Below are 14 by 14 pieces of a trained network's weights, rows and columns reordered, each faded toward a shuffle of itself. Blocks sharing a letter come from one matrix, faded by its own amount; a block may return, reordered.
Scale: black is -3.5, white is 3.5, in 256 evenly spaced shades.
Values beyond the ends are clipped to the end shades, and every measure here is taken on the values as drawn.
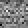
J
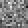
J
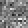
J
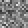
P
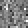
P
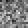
J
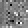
P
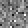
P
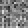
J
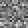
J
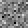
P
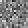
P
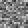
J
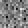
P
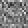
J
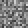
J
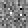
P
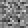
J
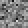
J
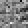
J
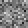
J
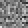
J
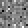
P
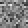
P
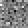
P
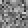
P
